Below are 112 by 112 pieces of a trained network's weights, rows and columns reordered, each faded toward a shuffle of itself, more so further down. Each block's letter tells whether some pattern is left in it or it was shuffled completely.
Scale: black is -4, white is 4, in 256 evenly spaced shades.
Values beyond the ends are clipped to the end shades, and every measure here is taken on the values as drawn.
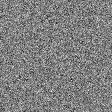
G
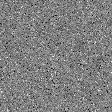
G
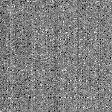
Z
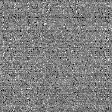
Z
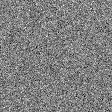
G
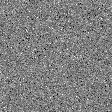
G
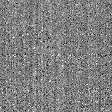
Z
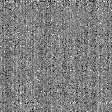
Z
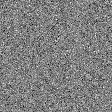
G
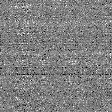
Z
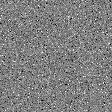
G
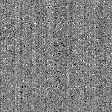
Z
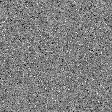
G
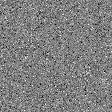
G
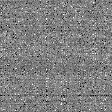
Z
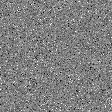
G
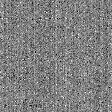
Z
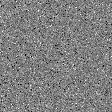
G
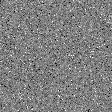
G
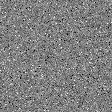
G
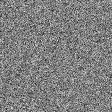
G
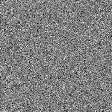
Z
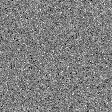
G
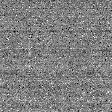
Z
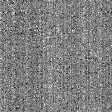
Z
